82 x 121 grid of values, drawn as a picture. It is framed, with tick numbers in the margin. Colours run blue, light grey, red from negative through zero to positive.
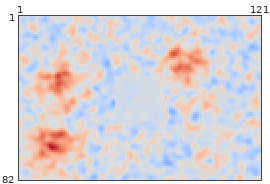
The centre is the calmest part. Neither half mirrors the other. In the centre lies a patch that is calmer than the rest. The values are skewed, with a long tail toward high values. There are three bumps. There are no lone odd cells.
